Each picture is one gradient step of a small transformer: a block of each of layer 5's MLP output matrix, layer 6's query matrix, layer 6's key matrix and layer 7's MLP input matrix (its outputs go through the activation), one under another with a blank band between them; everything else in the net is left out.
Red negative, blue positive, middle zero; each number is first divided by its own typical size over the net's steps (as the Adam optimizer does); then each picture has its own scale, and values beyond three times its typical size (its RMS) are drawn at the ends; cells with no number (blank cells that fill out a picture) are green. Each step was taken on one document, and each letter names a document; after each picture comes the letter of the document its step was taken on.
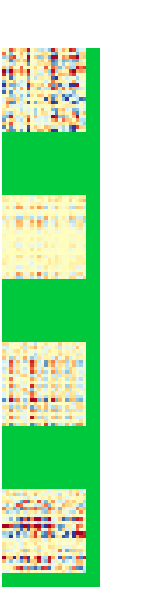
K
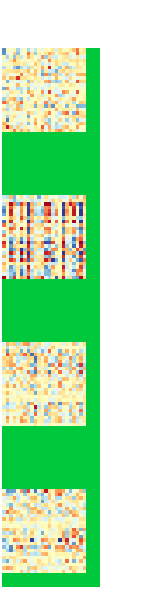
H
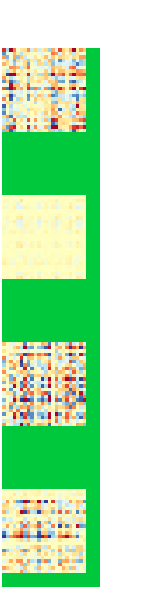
K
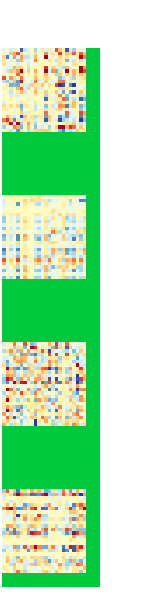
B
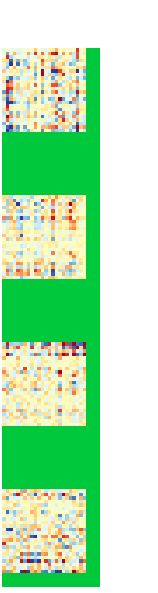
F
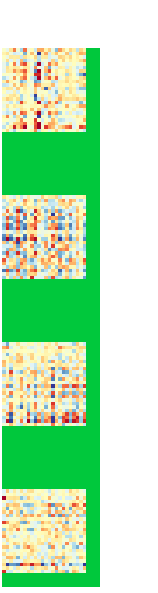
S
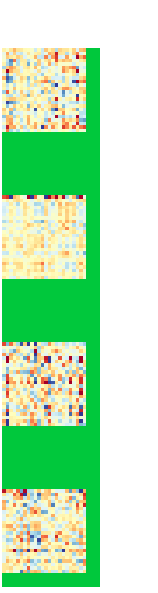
F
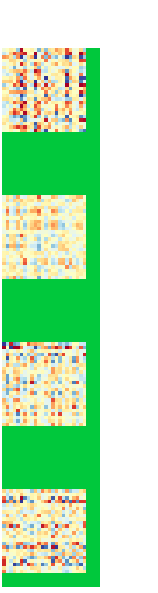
S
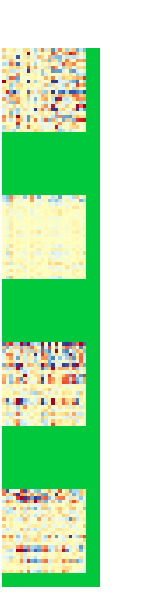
F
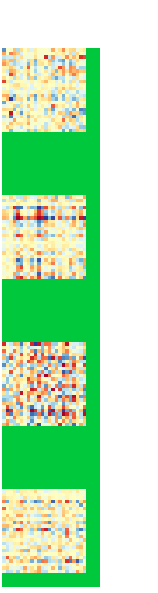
K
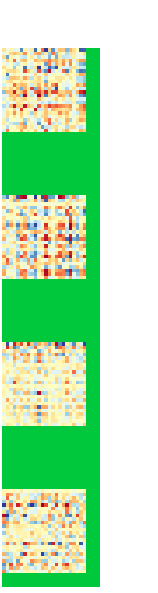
S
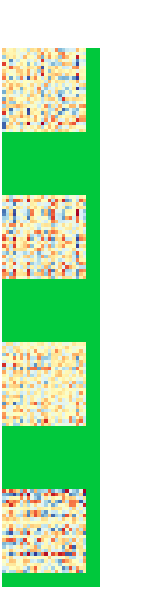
H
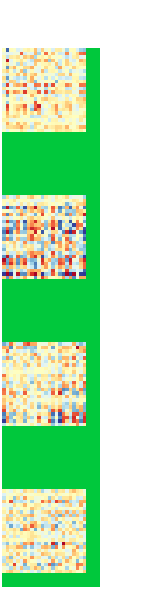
S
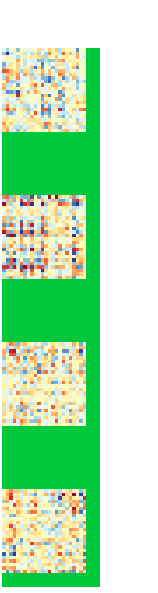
H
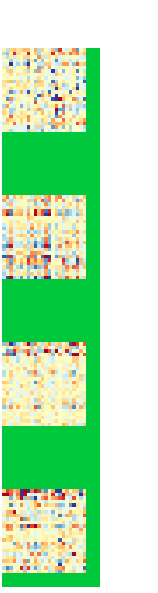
F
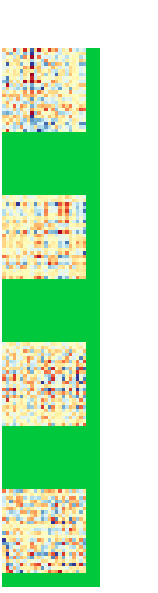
S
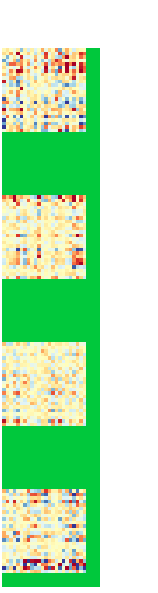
B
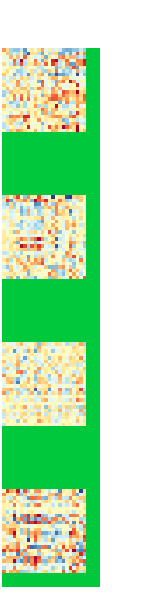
H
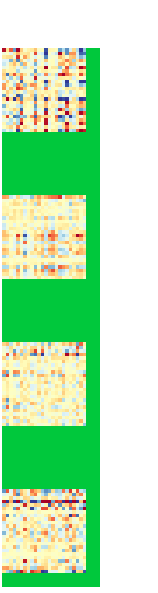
B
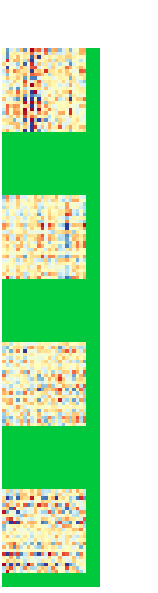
S
